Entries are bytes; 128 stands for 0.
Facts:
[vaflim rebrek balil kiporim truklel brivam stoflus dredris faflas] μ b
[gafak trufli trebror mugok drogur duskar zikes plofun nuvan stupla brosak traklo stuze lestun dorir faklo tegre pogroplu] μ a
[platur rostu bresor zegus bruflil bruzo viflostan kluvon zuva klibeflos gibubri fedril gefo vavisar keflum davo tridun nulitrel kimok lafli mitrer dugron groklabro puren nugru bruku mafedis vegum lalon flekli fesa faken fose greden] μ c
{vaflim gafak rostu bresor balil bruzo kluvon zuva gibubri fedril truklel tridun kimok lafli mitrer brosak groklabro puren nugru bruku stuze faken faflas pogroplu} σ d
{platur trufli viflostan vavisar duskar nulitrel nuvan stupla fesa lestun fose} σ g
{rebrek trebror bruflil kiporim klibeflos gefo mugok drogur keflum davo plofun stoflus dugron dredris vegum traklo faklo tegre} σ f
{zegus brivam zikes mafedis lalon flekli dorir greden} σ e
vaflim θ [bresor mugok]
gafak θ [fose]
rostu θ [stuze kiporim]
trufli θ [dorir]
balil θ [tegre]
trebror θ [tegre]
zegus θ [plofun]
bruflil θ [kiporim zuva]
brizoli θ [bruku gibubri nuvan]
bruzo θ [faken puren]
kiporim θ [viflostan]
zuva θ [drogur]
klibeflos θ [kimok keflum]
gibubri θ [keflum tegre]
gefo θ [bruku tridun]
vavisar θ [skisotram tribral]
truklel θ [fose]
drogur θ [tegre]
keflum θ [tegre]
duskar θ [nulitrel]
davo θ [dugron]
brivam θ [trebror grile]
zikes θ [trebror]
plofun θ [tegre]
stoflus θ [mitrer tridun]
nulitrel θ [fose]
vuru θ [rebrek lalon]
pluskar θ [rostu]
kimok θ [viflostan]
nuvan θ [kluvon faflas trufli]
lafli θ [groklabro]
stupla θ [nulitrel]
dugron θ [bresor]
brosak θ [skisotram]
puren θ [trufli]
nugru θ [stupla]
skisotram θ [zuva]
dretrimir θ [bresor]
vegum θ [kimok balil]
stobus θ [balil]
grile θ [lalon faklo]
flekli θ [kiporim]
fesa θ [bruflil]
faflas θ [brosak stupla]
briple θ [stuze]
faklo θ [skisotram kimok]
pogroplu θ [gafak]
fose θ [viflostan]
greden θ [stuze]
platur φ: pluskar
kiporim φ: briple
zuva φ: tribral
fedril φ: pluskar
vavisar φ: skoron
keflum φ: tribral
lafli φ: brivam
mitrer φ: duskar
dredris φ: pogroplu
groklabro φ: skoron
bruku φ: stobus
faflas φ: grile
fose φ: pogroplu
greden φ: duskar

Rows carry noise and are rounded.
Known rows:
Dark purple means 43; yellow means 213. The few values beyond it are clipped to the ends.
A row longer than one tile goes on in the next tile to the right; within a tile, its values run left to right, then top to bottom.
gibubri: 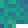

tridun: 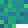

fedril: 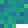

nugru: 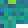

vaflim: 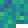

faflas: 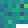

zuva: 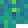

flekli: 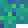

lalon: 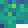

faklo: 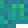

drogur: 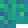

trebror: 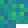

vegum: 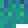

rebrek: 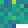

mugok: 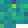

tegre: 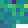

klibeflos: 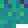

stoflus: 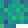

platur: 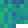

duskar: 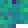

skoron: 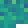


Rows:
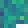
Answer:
truklel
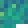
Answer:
dugron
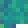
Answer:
dredris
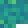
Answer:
mitrer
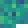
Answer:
zegus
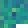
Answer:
fesa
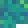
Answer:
gafak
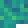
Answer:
dretrimir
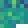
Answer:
davo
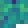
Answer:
lestun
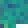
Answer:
rostu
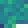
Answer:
kluvon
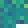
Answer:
balil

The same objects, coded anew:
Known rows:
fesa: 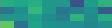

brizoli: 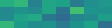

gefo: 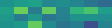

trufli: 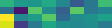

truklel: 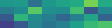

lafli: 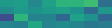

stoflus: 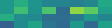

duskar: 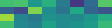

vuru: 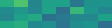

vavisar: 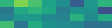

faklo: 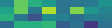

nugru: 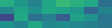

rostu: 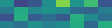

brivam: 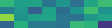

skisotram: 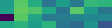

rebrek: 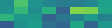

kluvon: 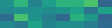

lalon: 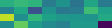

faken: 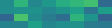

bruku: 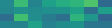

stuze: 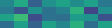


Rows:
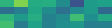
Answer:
platur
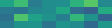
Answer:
bresor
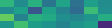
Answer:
zegus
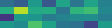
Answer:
bruflil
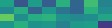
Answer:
flekli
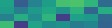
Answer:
puren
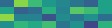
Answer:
tegre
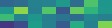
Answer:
kiporim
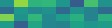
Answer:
viflostan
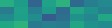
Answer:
briple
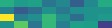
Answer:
zikes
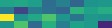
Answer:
dorir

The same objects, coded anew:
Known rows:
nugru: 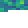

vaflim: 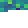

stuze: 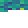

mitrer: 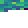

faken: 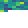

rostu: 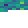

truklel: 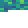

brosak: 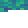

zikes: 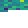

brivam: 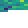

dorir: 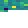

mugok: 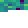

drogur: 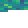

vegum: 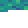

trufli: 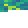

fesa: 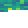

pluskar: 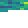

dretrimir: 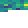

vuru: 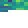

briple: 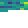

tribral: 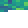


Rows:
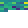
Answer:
stoflus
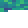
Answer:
faflas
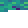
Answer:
gefo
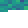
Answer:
bruflil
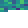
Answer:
pogroplu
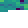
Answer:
dugron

